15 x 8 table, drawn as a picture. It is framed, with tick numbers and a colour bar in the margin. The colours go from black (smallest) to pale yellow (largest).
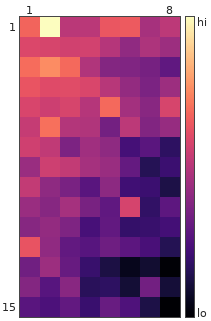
Ninth with the lowest average: bottom right. Ninth with the highest average: top left. Slope: up to the top left. Odd rows or columns: none.
